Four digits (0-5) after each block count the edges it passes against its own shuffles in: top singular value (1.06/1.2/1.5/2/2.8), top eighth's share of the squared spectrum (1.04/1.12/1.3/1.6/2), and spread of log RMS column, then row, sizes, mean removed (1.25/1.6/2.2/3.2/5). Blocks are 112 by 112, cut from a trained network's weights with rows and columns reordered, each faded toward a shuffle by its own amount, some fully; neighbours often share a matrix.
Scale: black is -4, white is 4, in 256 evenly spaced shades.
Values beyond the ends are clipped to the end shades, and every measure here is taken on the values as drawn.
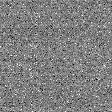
2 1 1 0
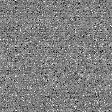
2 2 2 0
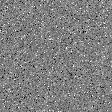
0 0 0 0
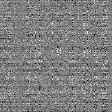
4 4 4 1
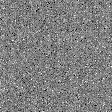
1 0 0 0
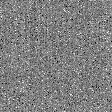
1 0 0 0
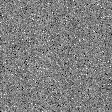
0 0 0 0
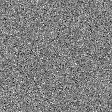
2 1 0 0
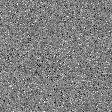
0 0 0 0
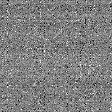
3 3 3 0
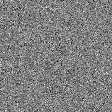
2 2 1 0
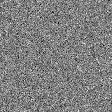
2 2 0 0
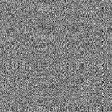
4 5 3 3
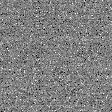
2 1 1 0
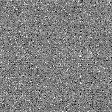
2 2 2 0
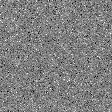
0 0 0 0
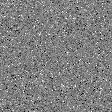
0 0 0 0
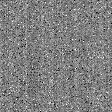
2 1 0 1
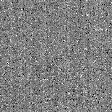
2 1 0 1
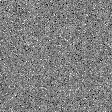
1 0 0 0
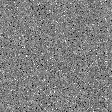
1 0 0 0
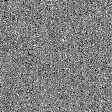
1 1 0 0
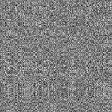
4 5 3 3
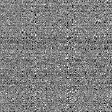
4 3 3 0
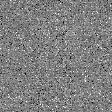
2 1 2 0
